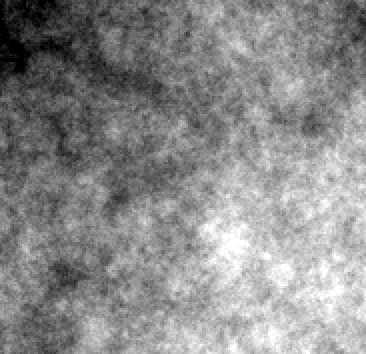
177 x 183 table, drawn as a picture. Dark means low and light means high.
The histogram is bell-shaped. No row or column stands out. Neither half mirrors the other. The ninth with the lowest average is the top left. No regular stripes run through it. The field climbs toward the bottom right.
